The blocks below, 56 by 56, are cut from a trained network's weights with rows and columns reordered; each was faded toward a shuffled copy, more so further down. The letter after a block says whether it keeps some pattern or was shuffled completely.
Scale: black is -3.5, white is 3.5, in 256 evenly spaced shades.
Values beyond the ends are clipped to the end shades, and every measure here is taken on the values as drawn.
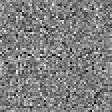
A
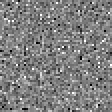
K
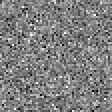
K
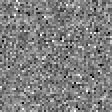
K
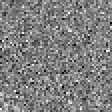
K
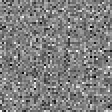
A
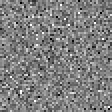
K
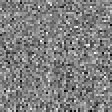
A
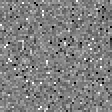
K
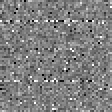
A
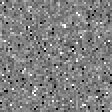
K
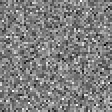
K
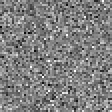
K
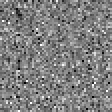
A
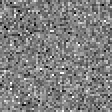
K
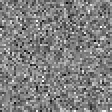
K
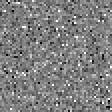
K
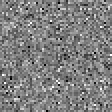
A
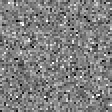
K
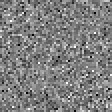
K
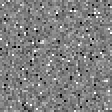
K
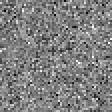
K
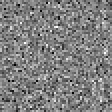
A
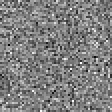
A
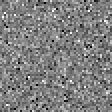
K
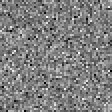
K
